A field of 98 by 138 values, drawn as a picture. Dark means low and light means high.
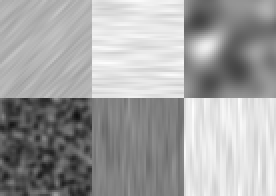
It is made of 2 by 3 panels. Panel 1,1: high, slanting up to the right, faint in contrast. Panel 1,2: very high, streaked across, faint in contrast. Panel 1,3: middling, smooth, strong in contrast. Panel 2,1: low, blotchy. Panel 2,2: middling, streaked downward, faint in contrast. Panel 2,3: very high, streaked downward, faint in contrast.
